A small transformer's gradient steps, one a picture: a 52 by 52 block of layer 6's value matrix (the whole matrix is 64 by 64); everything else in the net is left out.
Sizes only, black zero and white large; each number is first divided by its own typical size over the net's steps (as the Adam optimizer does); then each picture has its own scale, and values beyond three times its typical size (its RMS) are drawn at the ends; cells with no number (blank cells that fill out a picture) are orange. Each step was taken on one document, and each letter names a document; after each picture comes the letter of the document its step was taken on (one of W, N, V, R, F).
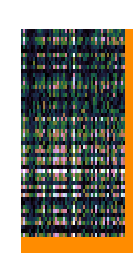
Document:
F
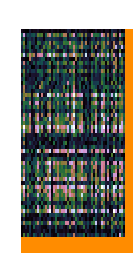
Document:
F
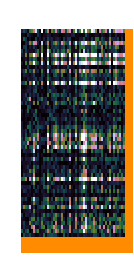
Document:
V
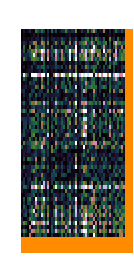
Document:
V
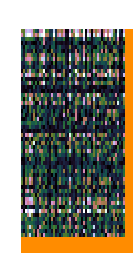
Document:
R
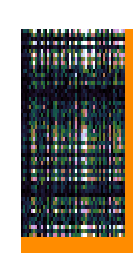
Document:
V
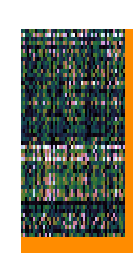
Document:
F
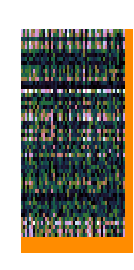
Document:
R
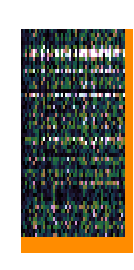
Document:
V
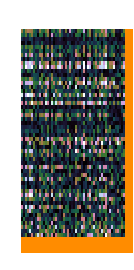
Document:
R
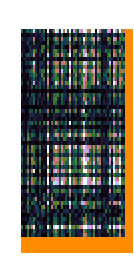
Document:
V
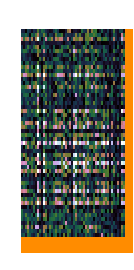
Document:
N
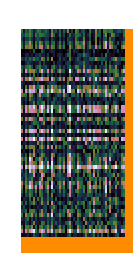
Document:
R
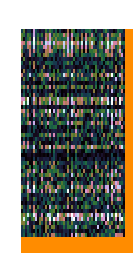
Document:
F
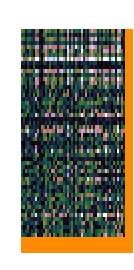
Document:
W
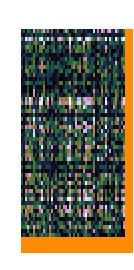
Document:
R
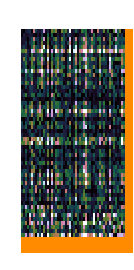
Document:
V
